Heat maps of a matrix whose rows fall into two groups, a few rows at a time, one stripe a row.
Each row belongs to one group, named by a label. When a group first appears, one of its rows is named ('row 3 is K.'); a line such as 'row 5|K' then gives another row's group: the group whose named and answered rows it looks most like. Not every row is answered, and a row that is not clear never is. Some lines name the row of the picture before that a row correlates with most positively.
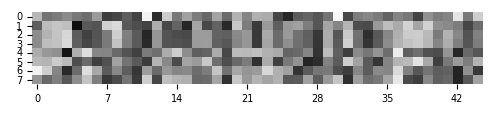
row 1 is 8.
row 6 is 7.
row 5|8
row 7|7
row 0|7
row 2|8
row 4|7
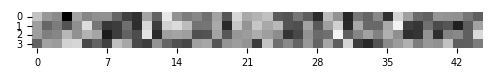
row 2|7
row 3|8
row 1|7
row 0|7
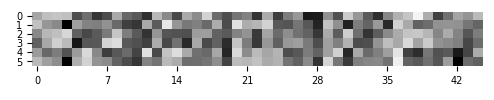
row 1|7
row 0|8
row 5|7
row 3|8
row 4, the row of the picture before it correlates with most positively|1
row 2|8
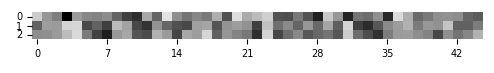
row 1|8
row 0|7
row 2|8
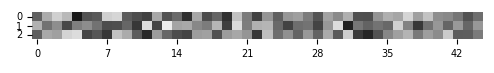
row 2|8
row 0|8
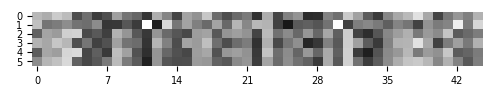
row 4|8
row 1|7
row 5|8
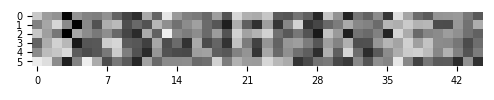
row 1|8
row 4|8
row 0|7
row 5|7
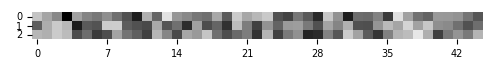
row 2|8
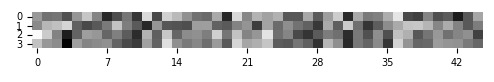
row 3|7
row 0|7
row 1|8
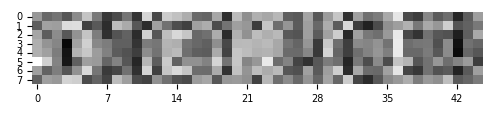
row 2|7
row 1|8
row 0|7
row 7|8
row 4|7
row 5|7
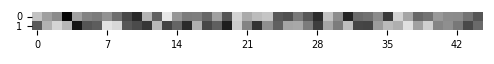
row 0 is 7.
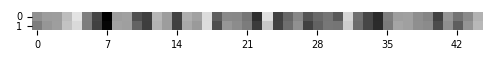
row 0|8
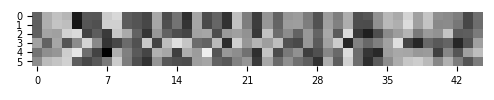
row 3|7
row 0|8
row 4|8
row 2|8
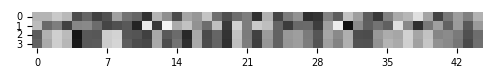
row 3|8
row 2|8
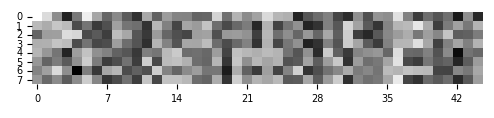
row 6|8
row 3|8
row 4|7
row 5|7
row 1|8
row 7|7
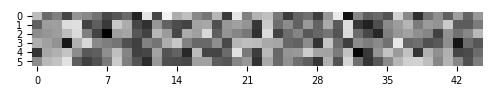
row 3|7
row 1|8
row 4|8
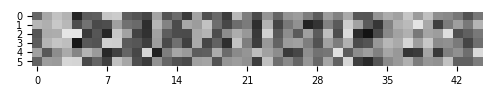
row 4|7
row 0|8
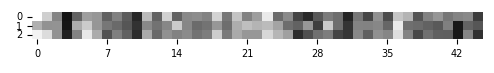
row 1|7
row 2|7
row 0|7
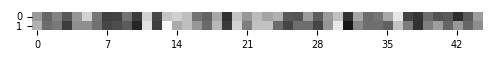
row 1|7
